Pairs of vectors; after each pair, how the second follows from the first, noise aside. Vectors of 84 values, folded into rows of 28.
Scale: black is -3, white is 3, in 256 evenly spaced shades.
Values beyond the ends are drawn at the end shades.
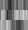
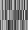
shuffled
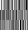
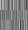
shrunk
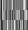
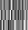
shuffled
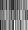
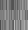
shrunk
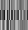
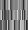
shuffled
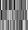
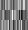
shuffled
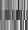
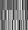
shuffled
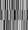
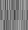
shrunk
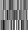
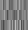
shrunk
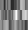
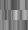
shrunk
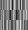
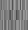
shrunk
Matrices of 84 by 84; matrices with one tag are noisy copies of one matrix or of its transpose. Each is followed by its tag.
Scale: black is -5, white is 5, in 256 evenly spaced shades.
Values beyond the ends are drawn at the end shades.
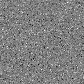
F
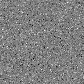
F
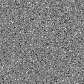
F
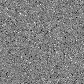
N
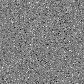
F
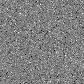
N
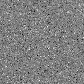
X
